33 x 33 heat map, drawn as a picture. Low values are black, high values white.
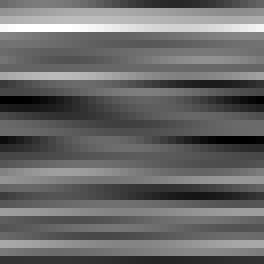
Ninth with the highest average: top left. Grain: streaks across. Calmest part: centre.
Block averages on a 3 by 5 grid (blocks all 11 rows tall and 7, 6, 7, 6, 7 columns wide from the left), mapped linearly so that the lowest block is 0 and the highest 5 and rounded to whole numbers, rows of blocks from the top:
55444
01210
32223
